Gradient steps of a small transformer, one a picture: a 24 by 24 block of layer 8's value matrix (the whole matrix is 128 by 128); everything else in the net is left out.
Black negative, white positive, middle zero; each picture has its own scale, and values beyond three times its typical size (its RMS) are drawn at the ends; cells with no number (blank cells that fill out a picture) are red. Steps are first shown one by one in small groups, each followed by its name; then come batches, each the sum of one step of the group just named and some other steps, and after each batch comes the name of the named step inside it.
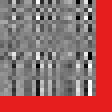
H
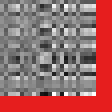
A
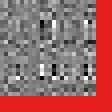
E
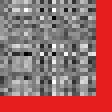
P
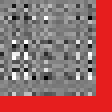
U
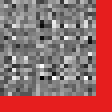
E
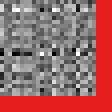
P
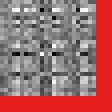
P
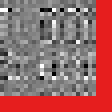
E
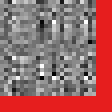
E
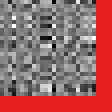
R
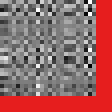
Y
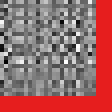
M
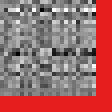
M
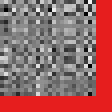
Y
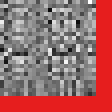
M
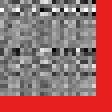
M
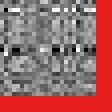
M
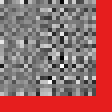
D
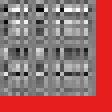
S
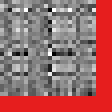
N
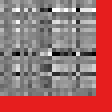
N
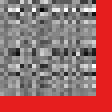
D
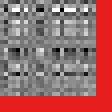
S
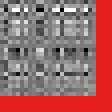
S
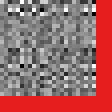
D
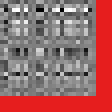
S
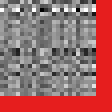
D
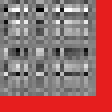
S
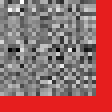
D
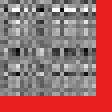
S
